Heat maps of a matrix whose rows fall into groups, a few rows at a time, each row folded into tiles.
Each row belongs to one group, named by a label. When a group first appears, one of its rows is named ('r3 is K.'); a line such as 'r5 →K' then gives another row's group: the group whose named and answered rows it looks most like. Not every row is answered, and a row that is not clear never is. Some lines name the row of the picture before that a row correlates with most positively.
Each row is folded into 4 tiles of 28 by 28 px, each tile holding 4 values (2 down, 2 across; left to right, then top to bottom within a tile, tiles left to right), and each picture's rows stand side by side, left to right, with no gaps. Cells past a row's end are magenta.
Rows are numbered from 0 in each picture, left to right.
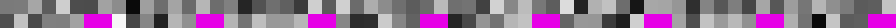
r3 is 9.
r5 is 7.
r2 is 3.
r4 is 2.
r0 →7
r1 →3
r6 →3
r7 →9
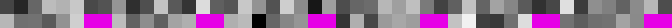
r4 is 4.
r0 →2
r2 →4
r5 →3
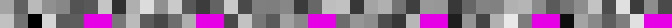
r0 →9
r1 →4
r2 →7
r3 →7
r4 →2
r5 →7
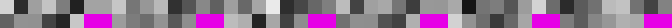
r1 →9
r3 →7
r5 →2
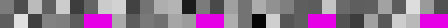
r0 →7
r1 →3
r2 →9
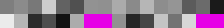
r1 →9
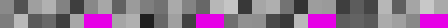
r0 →7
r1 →4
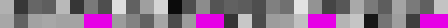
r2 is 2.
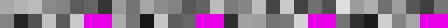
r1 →9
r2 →7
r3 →9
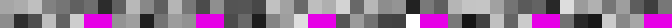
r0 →9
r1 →4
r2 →2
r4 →9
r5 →9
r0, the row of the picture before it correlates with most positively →0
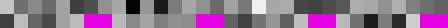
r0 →7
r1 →3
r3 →4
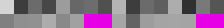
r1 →3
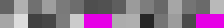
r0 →4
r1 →4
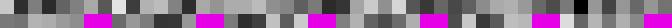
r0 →3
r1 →7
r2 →9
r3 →4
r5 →3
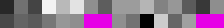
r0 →2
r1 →9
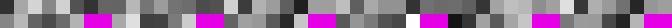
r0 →4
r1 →4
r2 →7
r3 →7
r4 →2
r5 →7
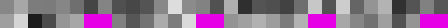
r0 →4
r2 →3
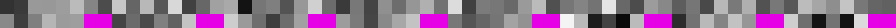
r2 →3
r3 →2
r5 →4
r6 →2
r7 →4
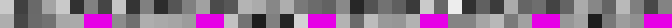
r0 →3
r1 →3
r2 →4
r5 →4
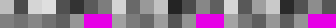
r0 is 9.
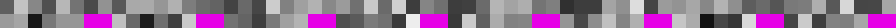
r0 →4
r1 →4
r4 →2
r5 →2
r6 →4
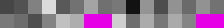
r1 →3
